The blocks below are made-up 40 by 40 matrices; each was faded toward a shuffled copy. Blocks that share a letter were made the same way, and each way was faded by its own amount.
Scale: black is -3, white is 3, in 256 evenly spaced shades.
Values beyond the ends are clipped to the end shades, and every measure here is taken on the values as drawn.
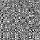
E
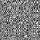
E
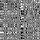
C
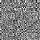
E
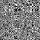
E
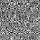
E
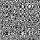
E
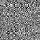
E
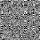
E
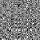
E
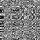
E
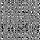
C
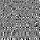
C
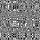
C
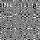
C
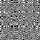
C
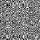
E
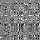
C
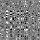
C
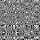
C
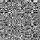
E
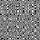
C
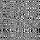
C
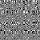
C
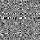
E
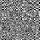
E
